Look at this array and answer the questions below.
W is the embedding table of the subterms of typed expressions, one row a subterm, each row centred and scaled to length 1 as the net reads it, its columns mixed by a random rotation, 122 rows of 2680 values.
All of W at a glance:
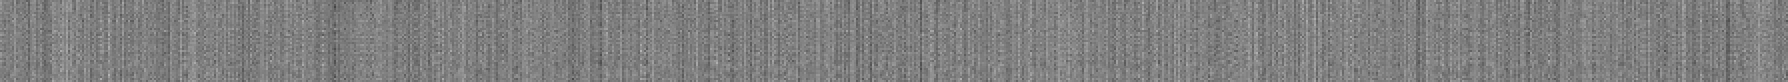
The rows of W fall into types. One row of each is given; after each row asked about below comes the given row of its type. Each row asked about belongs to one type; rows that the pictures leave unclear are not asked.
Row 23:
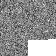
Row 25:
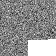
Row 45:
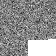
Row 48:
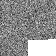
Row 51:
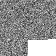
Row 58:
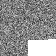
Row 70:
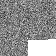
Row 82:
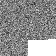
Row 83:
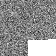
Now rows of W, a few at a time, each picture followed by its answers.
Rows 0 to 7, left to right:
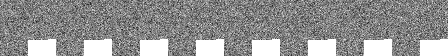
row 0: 83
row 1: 82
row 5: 83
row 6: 51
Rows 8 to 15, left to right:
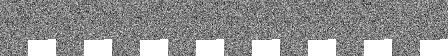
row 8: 83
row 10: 48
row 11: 82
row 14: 82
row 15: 48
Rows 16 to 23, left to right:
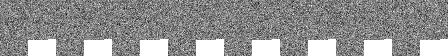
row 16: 83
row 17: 51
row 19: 48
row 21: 45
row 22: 70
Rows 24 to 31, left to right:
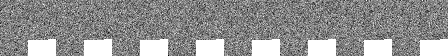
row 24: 23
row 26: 51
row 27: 58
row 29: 45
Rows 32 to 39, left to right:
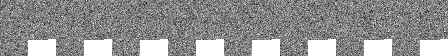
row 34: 82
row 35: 83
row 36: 25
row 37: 48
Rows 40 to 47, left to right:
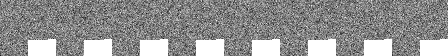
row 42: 51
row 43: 23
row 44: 70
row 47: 48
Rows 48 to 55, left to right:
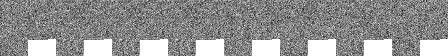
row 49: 51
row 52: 70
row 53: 58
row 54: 51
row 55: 23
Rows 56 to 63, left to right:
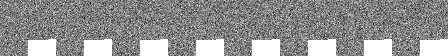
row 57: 82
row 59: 45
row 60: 51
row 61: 23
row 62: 70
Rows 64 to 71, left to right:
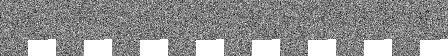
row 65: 58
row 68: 51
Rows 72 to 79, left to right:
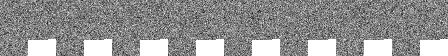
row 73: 83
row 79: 23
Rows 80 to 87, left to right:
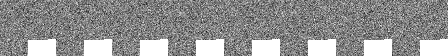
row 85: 83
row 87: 48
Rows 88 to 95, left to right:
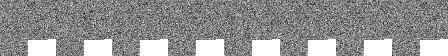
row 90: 82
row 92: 70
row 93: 82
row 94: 45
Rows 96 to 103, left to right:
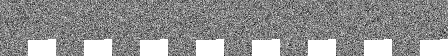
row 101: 45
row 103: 25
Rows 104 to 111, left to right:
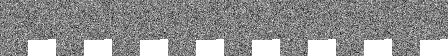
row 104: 51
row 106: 25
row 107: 70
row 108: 23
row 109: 51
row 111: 23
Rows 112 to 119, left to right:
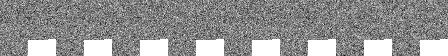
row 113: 23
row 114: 48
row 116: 58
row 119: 23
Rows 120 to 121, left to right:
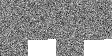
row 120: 48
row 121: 70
